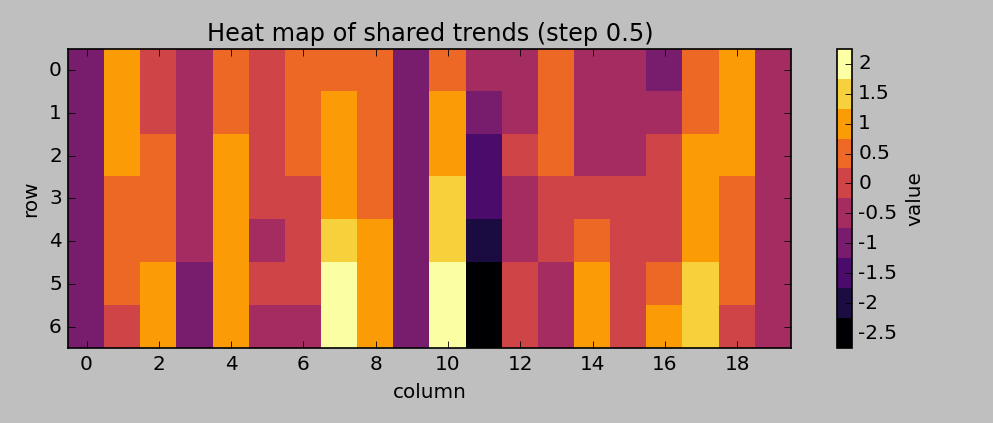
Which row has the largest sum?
5
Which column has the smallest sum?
11
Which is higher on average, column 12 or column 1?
column 1
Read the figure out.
Title: Heat map of shared trends (step 0.5)
x-axis: column, ticks 0 2 4 6 8 10 12 14 16 18
y-axis: row, ticks 0 1 2 3 4 5 6 (0 at the top)
Colour bar: value, ticks -2.5 -2 -1.5 -1 -0.5 0 0.5 1 1.5 2
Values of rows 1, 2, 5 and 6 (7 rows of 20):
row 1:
-1 1 0 -0.5 0.5 0 0.5 1 0.5 -1 1 -1 -0.5 0.5 -0.5 -0.5 -0.5 0.5 1 -0.5
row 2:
-1 1 0.5 -0.5 1 0 0.5 1 0.5 -1 1 -1.5 0 0.5 -0.5 -0.5 0 1 1 -0.5
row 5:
-1 0.5 1 -1 1 0 0 2 1 -1 2 -2.5 0 -0.5 1 0 0.5 1.5 0.5 -0.5
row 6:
-1 0 1 -1 1 -0.5 -0.5 2 1 -1 2 -2.5 0 -0.5 1 0 1 1.5 0 -0.5
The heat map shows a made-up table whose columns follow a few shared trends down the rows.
